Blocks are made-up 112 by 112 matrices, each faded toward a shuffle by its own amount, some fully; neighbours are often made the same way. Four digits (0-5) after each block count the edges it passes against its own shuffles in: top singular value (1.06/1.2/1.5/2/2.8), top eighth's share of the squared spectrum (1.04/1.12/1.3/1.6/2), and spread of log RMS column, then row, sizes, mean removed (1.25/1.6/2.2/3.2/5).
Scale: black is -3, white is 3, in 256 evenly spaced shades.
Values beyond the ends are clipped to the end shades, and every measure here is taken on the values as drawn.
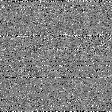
2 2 0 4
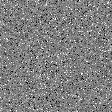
0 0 0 0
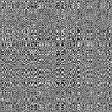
5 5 4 4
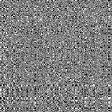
5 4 3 3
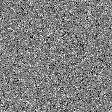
1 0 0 0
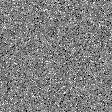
0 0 0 0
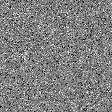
0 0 0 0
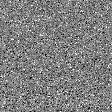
0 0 0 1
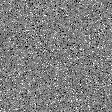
0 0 0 0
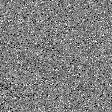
1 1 0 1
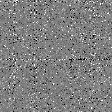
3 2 2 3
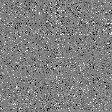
2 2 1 2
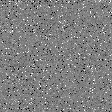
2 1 1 1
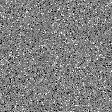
2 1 0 0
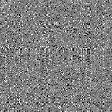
4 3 2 2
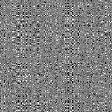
5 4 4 3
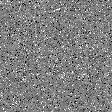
2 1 0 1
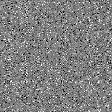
4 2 2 1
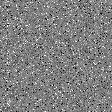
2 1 1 0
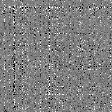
2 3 4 3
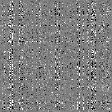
2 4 4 3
